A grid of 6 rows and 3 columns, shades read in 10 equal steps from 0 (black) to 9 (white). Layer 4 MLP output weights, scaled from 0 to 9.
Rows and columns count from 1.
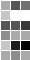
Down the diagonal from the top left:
6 9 2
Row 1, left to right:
6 3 4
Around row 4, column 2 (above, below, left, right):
3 1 5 6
